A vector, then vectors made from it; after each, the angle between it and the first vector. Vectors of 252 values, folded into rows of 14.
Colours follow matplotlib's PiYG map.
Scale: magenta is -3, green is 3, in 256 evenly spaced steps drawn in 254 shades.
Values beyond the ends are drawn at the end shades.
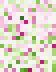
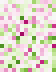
nearly parallel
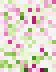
partly aligned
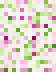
partly opposed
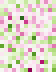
nearly parallel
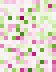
nearly opposite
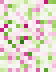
orthogonal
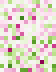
nearly parallel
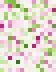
orthogonal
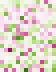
nearly parallel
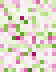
nearly opposite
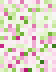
nearly opposite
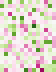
partly aligned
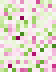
nearly opposite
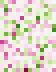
partly opposed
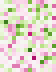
partly opposed
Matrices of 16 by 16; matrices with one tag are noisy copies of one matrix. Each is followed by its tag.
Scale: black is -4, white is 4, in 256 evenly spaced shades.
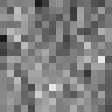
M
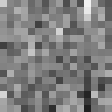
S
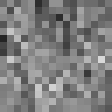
M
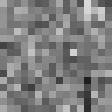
S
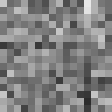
S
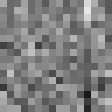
S
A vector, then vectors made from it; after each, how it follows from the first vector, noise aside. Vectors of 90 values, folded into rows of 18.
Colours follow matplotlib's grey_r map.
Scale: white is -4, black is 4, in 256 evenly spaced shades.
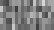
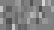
partly zeroed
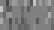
partly zeroed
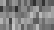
sign-scrambled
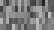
sign-scrambled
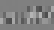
partly zeroed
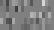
partly zeroed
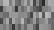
sign-scrambled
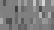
partly zeroed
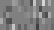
partly zeroed
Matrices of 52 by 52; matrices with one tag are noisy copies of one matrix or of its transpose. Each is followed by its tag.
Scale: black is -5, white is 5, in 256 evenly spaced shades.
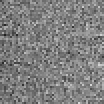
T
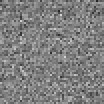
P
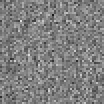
P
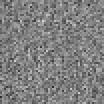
P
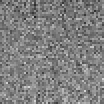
T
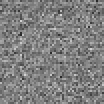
P
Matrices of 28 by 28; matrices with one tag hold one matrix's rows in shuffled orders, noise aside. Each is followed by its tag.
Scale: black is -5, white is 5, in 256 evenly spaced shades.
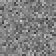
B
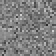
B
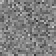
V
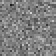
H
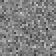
B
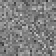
B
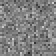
V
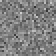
B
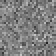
B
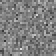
B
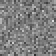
V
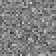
H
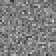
H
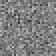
V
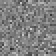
H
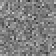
V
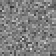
H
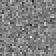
H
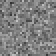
H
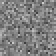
V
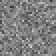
H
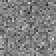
V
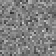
H
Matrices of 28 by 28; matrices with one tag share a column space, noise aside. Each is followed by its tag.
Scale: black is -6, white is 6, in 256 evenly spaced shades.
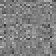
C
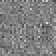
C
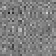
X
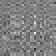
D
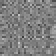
C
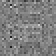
C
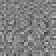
D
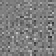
D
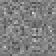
X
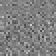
D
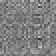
C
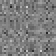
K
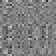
C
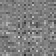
D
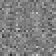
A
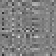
A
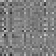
A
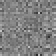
A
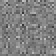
C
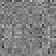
C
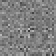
A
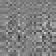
D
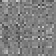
C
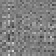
D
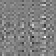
D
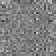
K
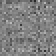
K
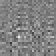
D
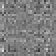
K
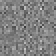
X
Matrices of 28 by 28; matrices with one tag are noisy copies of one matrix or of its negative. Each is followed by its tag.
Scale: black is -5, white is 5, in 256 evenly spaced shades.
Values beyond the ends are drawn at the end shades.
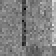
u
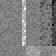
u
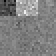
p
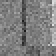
u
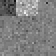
p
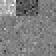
p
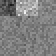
p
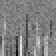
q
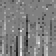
q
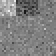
p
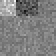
p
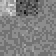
p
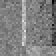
u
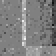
u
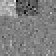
p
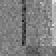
u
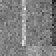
u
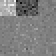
p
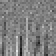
q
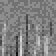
q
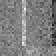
u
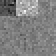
p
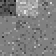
p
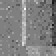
u
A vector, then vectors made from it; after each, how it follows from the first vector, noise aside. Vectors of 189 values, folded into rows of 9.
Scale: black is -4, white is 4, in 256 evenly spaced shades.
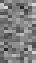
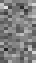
copied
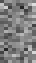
copied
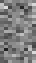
copied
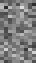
sign-scrambled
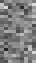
copied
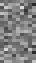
sign-scrambled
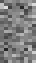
copied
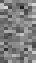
copied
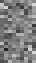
copied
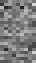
sign-scrambled
